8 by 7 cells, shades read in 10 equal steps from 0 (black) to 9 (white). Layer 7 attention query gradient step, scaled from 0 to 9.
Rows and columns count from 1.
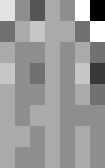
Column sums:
49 42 40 48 41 49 34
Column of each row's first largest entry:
6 7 1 1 1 1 1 1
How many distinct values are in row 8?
2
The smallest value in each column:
4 5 3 6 5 4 0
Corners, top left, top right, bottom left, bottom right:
8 0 6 5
